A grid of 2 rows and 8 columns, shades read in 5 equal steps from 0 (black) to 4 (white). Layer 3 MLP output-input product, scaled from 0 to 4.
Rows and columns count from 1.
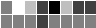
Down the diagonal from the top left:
2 2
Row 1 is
2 4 3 1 0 3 1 1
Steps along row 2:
same same down up same same same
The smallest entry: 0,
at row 1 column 5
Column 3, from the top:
3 2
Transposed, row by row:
2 2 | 4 2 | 3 2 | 1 1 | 0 2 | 3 2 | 1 2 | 1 2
